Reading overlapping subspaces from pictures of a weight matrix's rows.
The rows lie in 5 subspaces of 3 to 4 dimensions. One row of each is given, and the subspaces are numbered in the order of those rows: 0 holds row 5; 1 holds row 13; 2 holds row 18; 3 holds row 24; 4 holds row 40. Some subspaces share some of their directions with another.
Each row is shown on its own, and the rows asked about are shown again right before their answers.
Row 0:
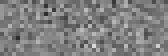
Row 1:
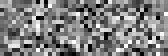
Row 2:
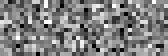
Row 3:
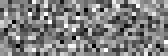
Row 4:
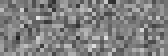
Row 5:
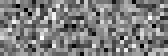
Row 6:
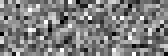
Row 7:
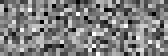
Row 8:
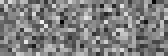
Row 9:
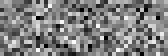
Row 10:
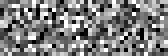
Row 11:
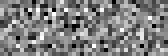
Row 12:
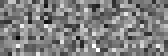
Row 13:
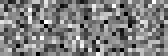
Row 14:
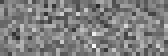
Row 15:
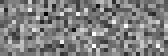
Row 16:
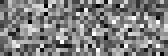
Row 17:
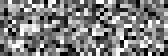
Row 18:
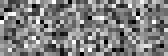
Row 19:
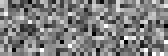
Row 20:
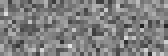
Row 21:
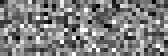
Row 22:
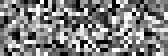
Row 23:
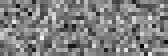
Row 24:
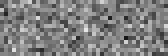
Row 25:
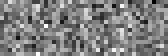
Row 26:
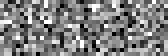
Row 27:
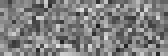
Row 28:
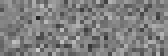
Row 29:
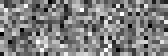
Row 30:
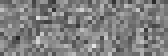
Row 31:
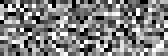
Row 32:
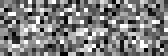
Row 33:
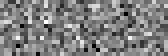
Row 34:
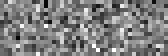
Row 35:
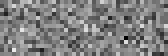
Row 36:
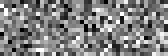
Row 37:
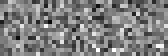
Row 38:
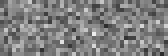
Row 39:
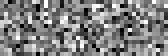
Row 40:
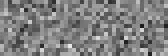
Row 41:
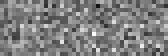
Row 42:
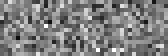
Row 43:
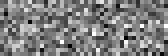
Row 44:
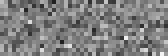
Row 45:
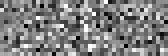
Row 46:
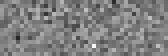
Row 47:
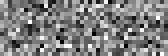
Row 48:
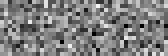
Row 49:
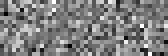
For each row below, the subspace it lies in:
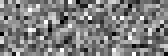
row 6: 1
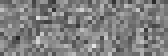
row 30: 3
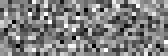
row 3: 0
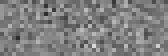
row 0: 3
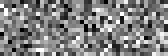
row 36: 3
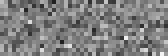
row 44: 4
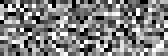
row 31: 2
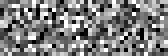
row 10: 0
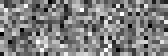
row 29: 3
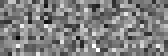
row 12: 1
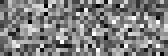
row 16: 4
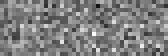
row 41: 0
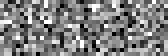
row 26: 1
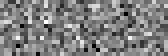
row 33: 1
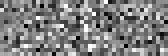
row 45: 3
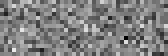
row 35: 3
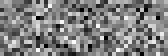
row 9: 3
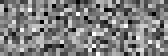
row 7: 1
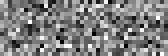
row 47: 4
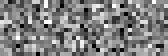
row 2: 1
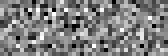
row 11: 0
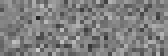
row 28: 4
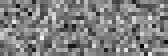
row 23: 0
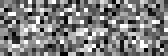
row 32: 2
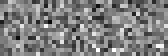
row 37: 2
